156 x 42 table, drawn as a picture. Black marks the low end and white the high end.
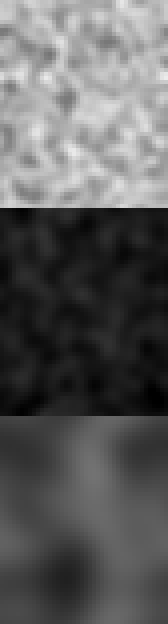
The table splits into 3 rows of 1 panel. Panel 1,1: high, blotchy. Panel 2,1: very low, blotchy, faint in contrast. Panel 3,1: low, smooth.
